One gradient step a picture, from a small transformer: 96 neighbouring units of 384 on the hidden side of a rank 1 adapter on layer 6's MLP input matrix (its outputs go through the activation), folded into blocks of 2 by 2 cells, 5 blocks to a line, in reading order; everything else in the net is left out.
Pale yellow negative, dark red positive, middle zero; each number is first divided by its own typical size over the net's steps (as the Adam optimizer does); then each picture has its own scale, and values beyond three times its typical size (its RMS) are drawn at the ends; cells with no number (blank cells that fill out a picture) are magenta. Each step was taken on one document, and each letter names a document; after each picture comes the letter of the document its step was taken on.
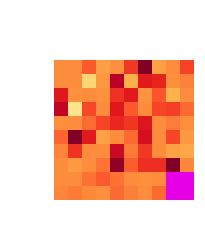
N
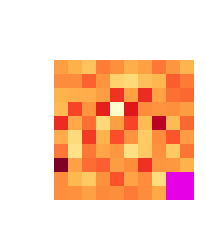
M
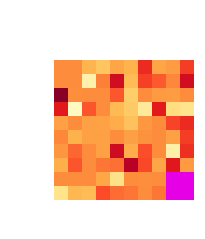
N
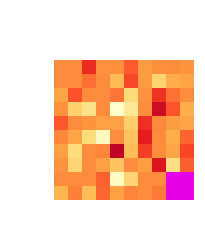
N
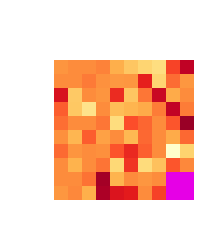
N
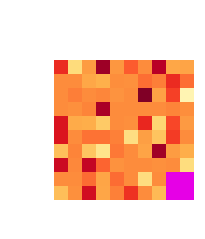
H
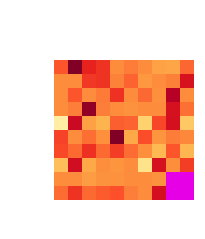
H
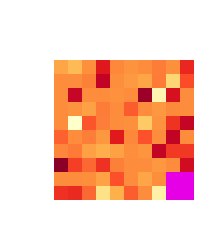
H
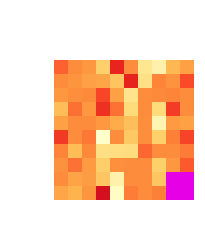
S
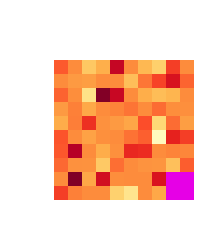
S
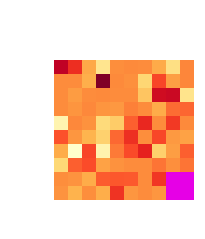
M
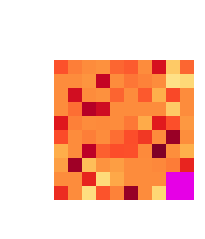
H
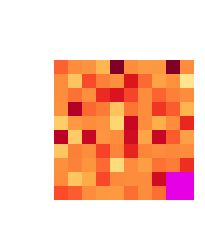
S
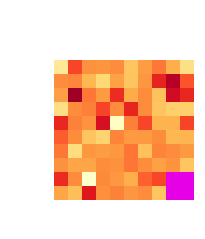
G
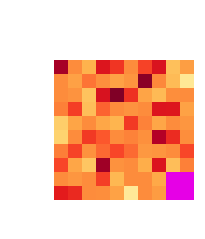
S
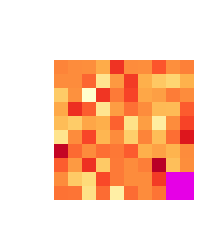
S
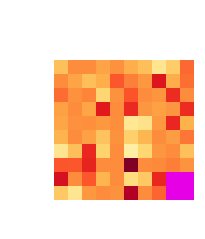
G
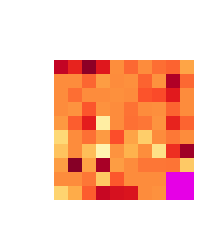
H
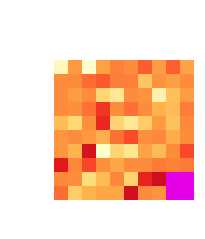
M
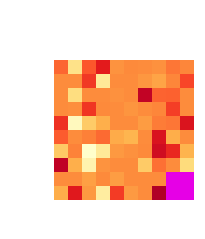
H
